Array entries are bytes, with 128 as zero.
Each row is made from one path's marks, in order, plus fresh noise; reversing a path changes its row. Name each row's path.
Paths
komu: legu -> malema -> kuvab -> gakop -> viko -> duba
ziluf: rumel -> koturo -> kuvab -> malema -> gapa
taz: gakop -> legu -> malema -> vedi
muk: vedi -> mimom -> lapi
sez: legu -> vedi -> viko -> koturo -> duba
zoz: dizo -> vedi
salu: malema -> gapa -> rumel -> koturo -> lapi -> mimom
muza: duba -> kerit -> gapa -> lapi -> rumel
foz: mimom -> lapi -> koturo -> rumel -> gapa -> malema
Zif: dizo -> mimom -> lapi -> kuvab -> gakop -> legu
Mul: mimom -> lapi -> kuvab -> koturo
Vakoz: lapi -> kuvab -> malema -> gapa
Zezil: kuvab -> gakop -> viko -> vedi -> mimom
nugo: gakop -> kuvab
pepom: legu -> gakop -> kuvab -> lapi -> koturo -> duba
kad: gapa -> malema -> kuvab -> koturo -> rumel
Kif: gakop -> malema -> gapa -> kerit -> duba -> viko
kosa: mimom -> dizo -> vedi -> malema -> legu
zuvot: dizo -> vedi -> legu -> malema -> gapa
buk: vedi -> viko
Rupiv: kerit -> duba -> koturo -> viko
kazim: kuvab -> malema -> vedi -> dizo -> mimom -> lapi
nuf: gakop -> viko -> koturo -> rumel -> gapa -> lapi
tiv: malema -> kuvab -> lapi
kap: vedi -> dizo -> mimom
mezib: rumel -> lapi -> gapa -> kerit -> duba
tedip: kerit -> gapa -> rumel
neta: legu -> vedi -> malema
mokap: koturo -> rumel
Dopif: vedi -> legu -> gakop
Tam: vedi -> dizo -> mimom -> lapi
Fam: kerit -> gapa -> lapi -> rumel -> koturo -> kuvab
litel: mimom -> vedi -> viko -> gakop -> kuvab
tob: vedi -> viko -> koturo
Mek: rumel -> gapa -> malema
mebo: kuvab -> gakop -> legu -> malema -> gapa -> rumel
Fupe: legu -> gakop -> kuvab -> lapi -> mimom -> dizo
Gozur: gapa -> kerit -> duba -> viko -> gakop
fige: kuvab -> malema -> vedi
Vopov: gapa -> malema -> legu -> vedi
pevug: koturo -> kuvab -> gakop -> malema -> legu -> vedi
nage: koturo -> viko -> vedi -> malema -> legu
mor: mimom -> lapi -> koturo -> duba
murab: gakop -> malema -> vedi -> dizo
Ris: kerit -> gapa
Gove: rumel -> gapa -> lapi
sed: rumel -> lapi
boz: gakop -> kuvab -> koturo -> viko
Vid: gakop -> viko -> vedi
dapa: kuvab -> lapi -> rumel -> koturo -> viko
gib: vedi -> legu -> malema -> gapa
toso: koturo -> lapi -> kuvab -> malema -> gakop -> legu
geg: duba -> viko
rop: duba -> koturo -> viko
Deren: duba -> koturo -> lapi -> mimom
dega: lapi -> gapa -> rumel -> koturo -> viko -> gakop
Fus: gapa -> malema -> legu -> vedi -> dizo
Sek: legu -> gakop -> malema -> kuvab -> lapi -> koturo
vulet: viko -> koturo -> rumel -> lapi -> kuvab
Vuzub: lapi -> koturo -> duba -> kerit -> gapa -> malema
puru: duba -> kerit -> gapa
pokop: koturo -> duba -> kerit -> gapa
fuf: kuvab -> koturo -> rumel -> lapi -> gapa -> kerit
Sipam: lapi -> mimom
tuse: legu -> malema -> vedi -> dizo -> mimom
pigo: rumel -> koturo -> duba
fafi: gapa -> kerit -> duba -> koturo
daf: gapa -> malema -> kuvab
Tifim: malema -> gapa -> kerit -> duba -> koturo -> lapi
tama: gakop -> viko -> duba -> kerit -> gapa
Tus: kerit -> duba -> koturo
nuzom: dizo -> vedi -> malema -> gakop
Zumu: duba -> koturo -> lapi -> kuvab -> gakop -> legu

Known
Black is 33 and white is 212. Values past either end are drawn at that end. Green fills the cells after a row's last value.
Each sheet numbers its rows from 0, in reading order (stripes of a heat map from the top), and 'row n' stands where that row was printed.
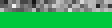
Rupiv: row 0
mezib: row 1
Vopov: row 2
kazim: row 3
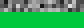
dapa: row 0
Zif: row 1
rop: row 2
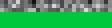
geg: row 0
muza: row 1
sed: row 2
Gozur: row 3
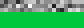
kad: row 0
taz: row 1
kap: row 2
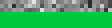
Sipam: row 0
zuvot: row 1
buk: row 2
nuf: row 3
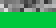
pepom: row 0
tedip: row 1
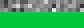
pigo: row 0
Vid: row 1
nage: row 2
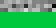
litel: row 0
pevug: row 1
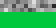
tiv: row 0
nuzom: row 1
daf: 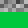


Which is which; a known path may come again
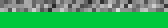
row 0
Ris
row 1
toso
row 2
tiv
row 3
tedip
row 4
Vakoz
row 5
Kif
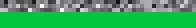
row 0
Vuzub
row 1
Rupiv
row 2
mebo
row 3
Tus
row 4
Fam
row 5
kazim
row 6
geg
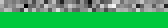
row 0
pevug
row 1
Mek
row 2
Gozur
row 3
mezib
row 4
taz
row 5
fige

